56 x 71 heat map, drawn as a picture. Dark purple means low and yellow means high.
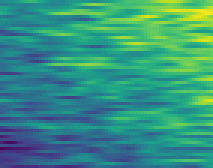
The values follow a bell shape. The top right is the ninth with the highest average. The grain runs across in streaks. The bottom left is the ninth with the lowest average. There is an overall slope up to the top right.
